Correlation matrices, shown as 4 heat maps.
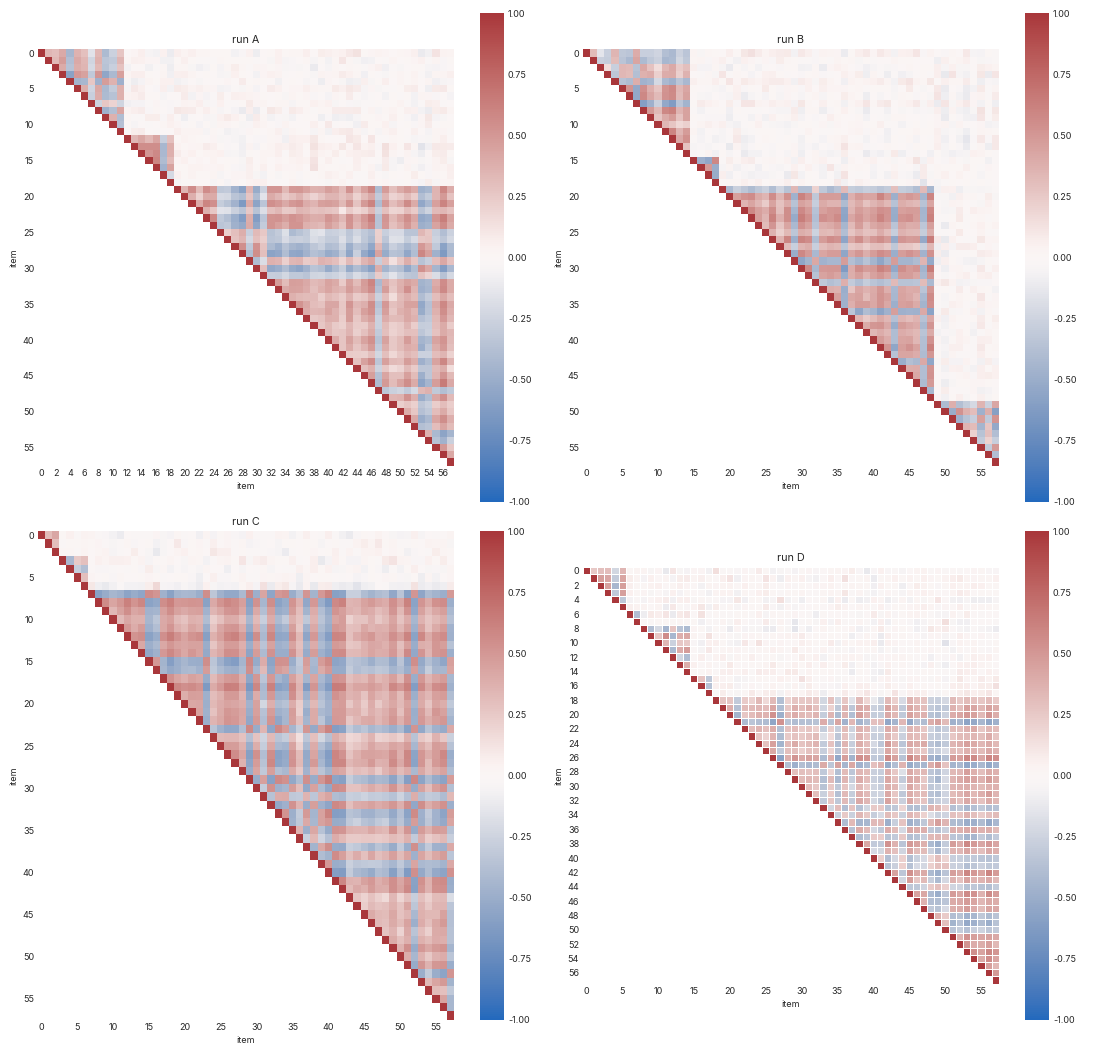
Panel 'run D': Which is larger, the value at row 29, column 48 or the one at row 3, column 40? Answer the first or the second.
the second
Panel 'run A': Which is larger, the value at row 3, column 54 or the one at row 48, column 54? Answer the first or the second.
the first
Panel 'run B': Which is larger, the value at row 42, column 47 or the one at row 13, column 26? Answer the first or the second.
the second
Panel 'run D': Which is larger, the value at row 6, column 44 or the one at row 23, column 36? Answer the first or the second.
the second
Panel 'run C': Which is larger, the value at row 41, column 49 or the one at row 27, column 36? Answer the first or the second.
the first
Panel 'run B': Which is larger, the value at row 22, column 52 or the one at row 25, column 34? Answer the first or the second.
the second
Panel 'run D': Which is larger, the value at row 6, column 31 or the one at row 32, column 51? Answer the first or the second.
the second
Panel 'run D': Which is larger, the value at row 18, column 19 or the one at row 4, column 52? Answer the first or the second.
the first
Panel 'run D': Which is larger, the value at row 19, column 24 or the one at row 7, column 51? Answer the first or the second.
the first
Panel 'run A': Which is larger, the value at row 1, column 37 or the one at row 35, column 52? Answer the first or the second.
the second
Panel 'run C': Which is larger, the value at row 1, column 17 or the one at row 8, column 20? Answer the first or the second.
the second
